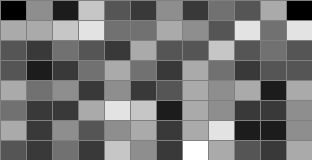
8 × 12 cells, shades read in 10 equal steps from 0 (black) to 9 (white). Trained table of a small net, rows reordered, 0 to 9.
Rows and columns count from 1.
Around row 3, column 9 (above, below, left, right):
3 4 3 3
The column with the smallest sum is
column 11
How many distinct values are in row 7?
6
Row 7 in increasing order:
1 1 2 2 3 5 5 5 6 6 6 8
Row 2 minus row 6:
2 4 5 2 -4 -3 5 -1 -2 6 2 3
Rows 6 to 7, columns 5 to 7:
8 7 1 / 5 6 2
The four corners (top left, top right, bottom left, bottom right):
0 0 3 6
